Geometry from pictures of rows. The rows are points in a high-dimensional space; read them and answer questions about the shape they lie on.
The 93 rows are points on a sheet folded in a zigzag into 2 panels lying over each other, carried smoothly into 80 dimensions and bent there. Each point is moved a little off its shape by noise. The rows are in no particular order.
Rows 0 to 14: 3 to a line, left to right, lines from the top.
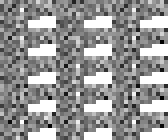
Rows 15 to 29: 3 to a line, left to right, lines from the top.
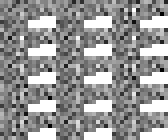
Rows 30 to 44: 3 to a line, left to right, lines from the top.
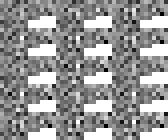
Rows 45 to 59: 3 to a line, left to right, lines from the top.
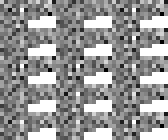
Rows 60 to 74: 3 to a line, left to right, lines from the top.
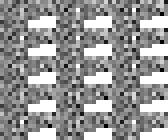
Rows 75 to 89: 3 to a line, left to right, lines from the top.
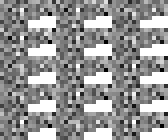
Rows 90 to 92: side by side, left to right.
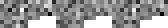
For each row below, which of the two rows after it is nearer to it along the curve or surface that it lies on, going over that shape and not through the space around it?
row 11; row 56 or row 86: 56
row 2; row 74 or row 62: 62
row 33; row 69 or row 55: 69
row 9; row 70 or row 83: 83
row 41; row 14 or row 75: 75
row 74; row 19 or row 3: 19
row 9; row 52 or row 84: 52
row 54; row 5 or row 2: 2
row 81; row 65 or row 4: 4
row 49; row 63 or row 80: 63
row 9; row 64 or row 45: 64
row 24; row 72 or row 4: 72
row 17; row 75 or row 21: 75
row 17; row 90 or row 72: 72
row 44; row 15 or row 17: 17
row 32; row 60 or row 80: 80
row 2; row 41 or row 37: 37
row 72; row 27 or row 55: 27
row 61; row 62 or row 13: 13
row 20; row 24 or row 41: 24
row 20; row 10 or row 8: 8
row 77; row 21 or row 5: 21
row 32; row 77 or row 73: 77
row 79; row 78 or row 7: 78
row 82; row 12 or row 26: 12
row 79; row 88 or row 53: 53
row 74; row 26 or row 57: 57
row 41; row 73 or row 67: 67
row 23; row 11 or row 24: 11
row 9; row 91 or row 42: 91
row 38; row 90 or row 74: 90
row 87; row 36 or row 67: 36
